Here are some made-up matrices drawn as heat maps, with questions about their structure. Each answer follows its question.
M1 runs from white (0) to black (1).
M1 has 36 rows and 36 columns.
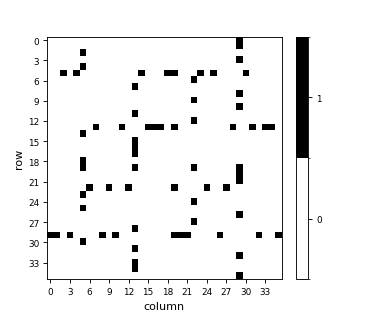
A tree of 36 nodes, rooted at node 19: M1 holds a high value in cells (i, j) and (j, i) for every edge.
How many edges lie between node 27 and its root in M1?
2
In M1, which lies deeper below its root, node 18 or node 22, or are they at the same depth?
node 18
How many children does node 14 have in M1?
0
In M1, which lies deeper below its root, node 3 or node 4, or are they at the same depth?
the same depth
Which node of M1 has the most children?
29
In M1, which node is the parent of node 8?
29
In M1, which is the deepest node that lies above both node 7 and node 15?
13
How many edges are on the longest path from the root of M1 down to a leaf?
2
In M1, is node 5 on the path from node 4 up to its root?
yes
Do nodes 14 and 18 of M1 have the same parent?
yes
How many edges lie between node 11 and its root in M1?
2
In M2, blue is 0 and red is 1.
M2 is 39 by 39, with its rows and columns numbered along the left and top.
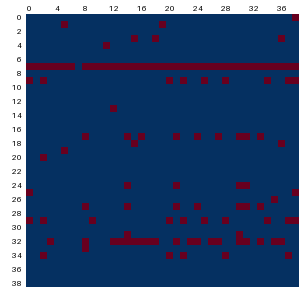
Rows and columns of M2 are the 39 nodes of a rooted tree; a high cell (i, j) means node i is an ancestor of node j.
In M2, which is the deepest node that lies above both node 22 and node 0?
9
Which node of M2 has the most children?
7
